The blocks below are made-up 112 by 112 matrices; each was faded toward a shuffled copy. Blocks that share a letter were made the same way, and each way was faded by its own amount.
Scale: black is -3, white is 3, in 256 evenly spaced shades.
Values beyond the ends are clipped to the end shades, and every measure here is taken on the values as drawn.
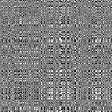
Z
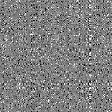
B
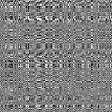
Z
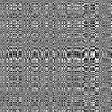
Z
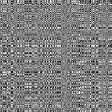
Z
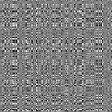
Z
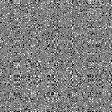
B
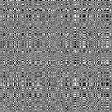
Z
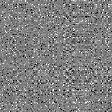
B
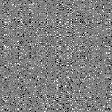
B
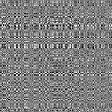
Z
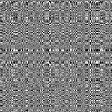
Z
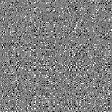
B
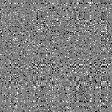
B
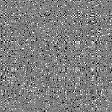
B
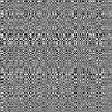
Z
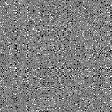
B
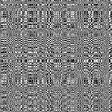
Z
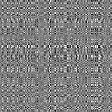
Z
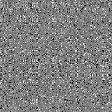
B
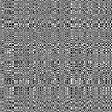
Z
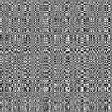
Z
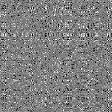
B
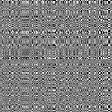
Z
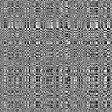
Z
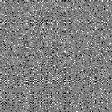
B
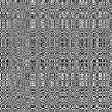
Z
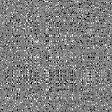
B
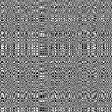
Z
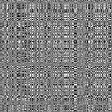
Z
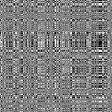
Z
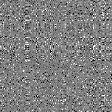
B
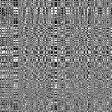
Z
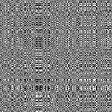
Z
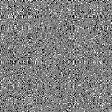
B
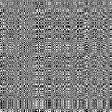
Z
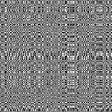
Z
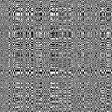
Z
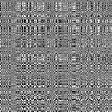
Z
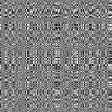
Z
